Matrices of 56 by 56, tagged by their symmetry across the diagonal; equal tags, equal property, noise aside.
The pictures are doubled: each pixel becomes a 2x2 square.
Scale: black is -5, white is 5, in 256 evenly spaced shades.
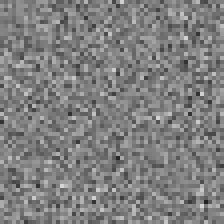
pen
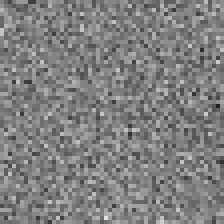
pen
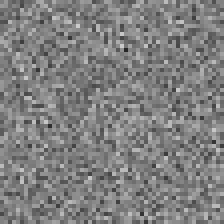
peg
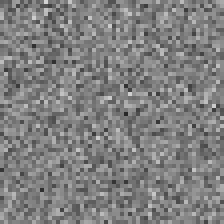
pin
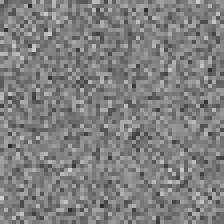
peg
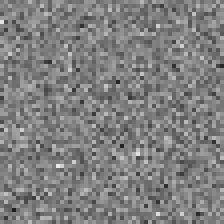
pin
